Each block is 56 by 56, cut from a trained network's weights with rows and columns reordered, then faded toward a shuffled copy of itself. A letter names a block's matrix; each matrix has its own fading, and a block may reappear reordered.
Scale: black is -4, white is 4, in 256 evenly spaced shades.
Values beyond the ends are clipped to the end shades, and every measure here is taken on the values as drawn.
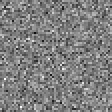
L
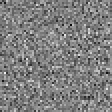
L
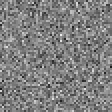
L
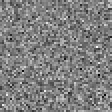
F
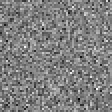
F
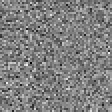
L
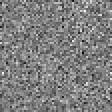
F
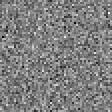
L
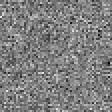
L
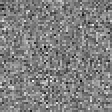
L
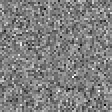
L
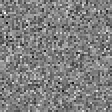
F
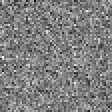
L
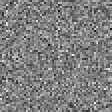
L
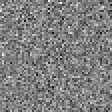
F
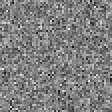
L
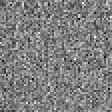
F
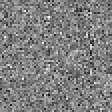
F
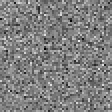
L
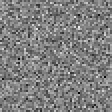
F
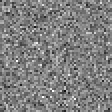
L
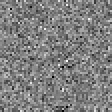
F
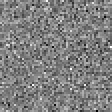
F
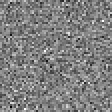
L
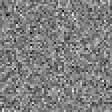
L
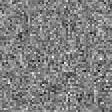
L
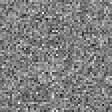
F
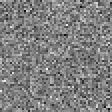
L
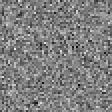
F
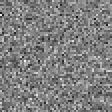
F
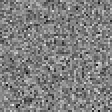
F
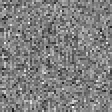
F
